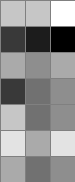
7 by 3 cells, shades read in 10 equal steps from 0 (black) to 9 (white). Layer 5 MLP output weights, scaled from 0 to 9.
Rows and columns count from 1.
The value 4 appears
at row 4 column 2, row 5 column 2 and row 7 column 2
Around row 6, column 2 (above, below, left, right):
4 4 8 8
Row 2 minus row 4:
0 -3 -5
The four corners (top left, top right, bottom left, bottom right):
7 9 6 5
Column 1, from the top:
7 2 6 2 7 8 6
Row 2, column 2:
1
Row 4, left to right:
2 4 5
